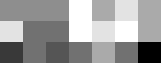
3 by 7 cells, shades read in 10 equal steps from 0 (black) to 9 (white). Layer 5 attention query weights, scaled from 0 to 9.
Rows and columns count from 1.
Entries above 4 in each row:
7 5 1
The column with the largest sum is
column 4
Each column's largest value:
8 5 5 9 8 9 6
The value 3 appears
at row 3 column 3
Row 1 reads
5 5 5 9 6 8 6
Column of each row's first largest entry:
4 4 5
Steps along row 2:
down same up down up down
